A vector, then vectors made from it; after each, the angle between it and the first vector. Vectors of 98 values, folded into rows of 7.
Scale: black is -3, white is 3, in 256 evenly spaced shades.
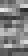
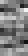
nearly opposite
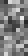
orthogonal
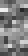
nearly parallel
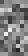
partly aligned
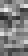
nearly parallel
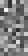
orthogonal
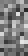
partly aligned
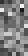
partly aligned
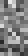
orthogonal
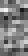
nearly parallel
